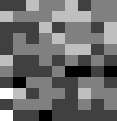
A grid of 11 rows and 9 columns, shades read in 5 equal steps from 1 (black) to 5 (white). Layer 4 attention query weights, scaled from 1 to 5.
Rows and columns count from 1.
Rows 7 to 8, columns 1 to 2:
3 2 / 2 1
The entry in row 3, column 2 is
2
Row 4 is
2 3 2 3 4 3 3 3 4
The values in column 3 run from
2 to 4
